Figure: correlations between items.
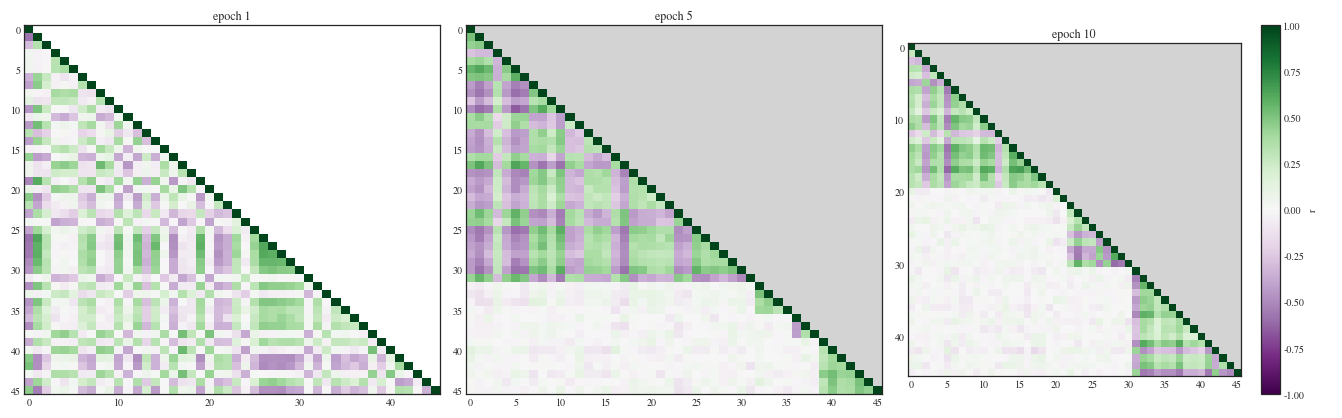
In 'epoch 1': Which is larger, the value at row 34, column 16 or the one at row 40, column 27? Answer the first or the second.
the second
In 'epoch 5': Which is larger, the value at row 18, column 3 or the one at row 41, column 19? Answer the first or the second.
the first
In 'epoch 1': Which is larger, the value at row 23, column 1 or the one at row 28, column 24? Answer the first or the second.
the first
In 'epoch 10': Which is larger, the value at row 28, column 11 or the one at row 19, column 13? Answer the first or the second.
the second
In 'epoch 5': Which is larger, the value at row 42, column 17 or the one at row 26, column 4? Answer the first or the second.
the first
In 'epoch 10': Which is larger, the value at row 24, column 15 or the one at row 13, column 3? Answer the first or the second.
the second
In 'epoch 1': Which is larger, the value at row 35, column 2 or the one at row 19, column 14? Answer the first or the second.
the second
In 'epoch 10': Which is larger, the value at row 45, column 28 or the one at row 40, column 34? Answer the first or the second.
the second
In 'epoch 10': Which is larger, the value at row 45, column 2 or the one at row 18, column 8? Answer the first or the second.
the second
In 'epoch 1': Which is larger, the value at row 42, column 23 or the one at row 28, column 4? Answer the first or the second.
the second
